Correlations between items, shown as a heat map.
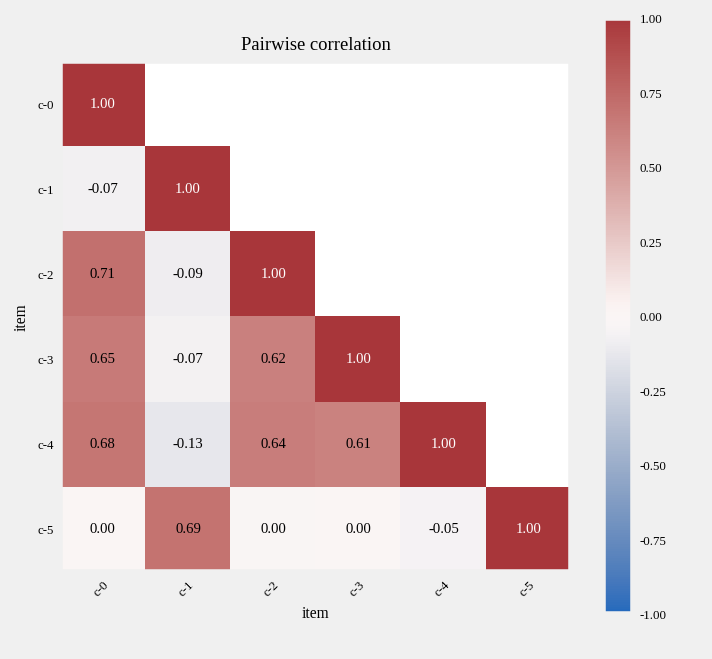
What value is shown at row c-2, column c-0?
0.71
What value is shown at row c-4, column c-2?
0.64
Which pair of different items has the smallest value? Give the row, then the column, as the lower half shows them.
c-4, c-1
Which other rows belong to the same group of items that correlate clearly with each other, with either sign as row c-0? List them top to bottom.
c-2, c-3, c-4
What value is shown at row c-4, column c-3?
0.61
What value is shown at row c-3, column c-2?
0.62
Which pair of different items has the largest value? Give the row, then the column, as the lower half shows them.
c-2, c-0
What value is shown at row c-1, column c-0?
-0.07
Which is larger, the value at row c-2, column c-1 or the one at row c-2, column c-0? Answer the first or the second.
the second
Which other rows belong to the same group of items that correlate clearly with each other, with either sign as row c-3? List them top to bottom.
c-0, c-2, c-4
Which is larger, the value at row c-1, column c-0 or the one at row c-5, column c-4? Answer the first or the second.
the second
